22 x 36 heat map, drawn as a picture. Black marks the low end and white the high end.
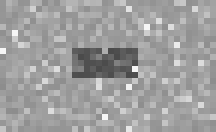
Odd patch: lower, in the centre. Roughest part: centre. Average level on the scale: 60%. Ninth with the lowest average: centre. Slope: none. Stripes: none.
